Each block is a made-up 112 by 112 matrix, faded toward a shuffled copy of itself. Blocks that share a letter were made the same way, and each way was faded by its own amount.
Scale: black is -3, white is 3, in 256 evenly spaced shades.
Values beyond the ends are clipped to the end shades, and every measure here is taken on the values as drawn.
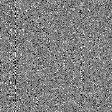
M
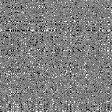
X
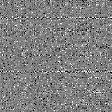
X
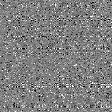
X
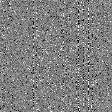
M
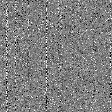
M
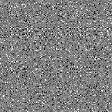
X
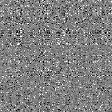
X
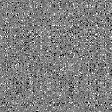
X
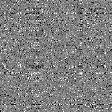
X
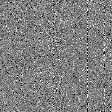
M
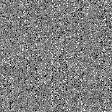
M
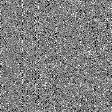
M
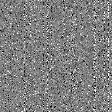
M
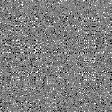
X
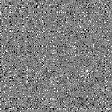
X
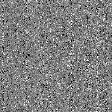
M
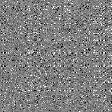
X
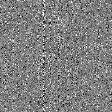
M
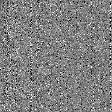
M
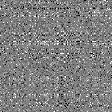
X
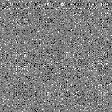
X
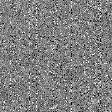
M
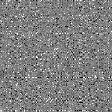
X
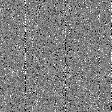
M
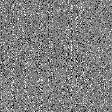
M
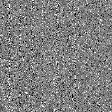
M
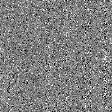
M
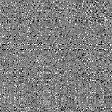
X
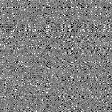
X
